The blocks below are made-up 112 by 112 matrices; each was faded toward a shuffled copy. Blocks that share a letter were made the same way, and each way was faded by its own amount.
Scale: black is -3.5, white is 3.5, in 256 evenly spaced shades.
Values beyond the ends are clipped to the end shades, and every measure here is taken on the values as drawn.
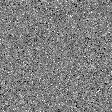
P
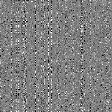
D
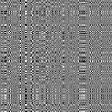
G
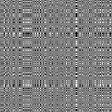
G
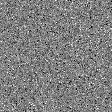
P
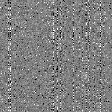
D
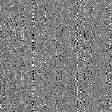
D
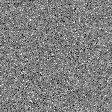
P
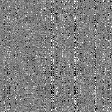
D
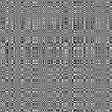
G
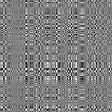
G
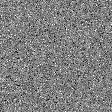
P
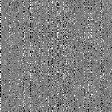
D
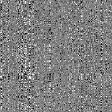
D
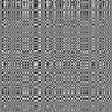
G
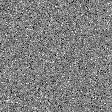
P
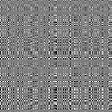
G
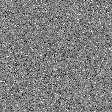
P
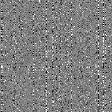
D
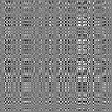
G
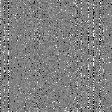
D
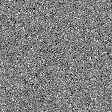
P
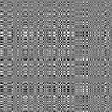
G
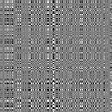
G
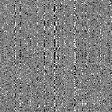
D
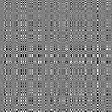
G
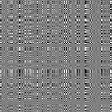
G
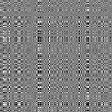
G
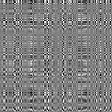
G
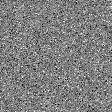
P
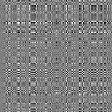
G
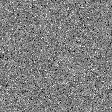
P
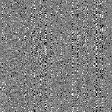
D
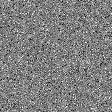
P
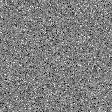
P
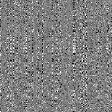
D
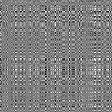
G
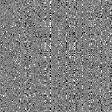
D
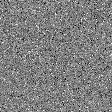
P
